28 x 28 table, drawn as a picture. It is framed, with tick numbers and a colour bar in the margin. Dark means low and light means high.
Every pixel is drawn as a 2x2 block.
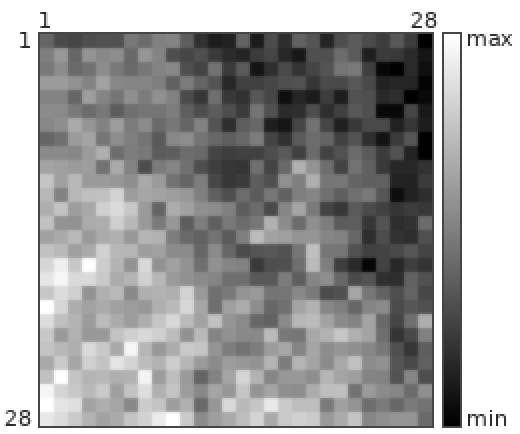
Ninth with the lowest average: top right. Mirror symmetry: none. Slope: up to the bottom left. Ninth with the highest average: bottom left.
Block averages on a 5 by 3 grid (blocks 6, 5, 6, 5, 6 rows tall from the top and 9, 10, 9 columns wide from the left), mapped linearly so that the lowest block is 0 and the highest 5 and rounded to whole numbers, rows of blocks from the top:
210 / 311 / 421 / 532 / 543
